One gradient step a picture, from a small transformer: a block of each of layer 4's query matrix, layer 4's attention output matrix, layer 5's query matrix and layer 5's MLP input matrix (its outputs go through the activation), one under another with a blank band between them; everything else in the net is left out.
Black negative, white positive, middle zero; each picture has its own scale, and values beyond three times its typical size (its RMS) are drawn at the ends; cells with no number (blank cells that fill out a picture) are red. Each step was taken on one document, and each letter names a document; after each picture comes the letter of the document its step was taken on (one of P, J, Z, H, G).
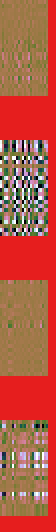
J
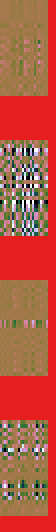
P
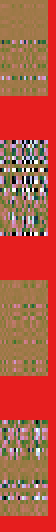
P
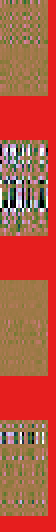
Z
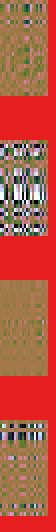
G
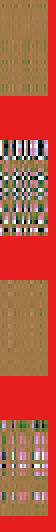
J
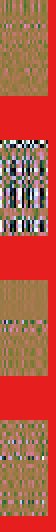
Z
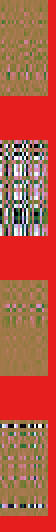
G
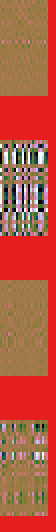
J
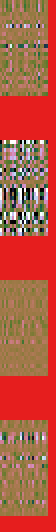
Z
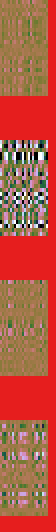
J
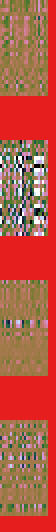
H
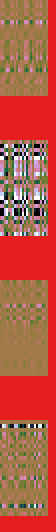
G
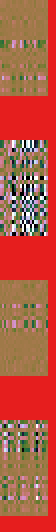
P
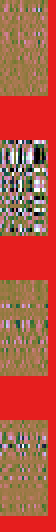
H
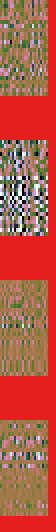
Z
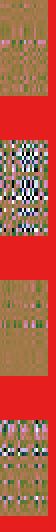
P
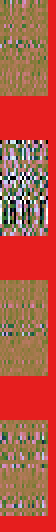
Z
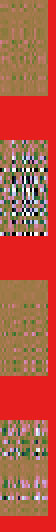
P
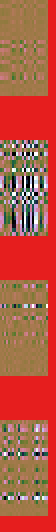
P
